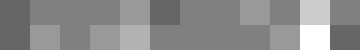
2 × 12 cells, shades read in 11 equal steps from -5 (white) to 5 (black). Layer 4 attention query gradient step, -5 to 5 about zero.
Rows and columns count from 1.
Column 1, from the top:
1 1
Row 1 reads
1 0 0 0 -1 1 0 0 -1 0 -3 0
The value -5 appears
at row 2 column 11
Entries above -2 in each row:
11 10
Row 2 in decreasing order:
1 1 0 0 0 0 0 -1 -1 -1 -2 -5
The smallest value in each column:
1 -1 0 -1 -2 0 0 0 -1 -1 -5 0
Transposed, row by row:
1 1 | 0 -1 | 0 0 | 0 -1 | -1 -2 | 1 0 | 0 0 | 0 0 | -1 0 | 0 -1 | -3 -5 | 0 1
